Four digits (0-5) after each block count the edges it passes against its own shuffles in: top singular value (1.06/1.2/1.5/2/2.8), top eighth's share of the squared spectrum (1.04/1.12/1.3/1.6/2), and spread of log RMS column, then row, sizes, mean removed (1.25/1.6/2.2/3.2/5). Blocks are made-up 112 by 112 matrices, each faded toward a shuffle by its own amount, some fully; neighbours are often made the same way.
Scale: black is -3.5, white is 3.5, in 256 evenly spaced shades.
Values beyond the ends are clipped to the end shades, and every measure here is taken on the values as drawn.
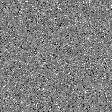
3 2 0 0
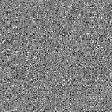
4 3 2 2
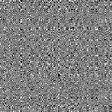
5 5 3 3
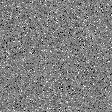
0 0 0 0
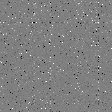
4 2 1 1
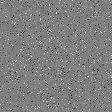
0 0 0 0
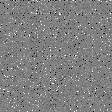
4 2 1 1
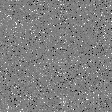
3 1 0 0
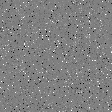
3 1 0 0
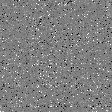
3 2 1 1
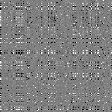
5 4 3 3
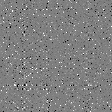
4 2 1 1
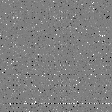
4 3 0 1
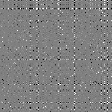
5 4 3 3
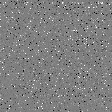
3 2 0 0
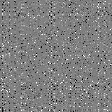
4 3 2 2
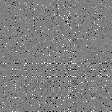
5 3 2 2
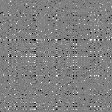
5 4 3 3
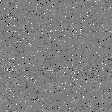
3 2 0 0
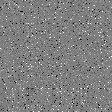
3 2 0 1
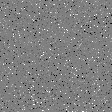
0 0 0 0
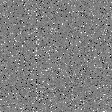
3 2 0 0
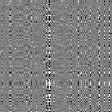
5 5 4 3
